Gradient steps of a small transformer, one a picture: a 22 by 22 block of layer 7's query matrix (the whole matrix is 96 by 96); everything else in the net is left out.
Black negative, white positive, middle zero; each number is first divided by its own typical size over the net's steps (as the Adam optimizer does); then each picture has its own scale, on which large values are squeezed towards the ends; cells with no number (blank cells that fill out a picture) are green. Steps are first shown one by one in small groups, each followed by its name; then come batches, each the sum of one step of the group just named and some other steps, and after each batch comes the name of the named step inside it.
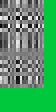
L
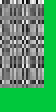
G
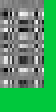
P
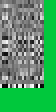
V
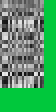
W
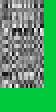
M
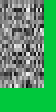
M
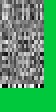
V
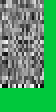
V
